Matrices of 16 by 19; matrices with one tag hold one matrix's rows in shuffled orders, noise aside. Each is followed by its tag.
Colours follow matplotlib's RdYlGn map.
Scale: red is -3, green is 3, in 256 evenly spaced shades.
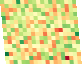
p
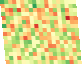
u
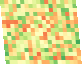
p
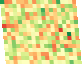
p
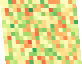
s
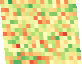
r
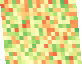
u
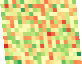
u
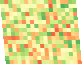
p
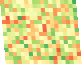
p
